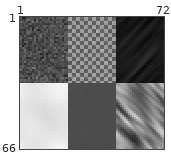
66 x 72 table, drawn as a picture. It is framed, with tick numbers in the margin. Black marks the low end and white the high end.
The table splits into 2 rows of 3 panels. Panel 1,1: low, fine-grained. Panel 1,2: middling, checkered, strong in contrast. Panel 1,3: very low, slanting up to the right, faint in contrast. Panel 2,1: very high, smooth, faint in contrast. Panel 2,2: low, flat. Panel 2,3: middling, slanting down to the right, strong in contrast.
